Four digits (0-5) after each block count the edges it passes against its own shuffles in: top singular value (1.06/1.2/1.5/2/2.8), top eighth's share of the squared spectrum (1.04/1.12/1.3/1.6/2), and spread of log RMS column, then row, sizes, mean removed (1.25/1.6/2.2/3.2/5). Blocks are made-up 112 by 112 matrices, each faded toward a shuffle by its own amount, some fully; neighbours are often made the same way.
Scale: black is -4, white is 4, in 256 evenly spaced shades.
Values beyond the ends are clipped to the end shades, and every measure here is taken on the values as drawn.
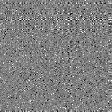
5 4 2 3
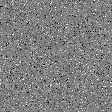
2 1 0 0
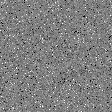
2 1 0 0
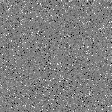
3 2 1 0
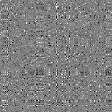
5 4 3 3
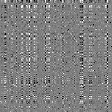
5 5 4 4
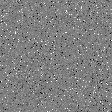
2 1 0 0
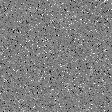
2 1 0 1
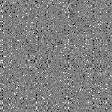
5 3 2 2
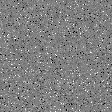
3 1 0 0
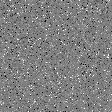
1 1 0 0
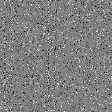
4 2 1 0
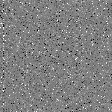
3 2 1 0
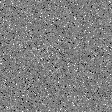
0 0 0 0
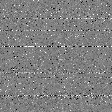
3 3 0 3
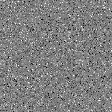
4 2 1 1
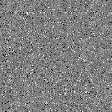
4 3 1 2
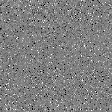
4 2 1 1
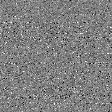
1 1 0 3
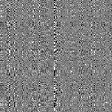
5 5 4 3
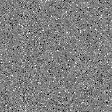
3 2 2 1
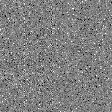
3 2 1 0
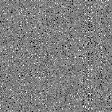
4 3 2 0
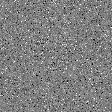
2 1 0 0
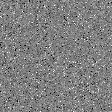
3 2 1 0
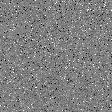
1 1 0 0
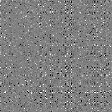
5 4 3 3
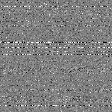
3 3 0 4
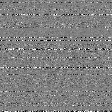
3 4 0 4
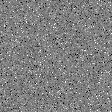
0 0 0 0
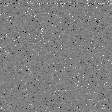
2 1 0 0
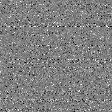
2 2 0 3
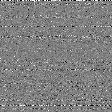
3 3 0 4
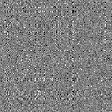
5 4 3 3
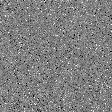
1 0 0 0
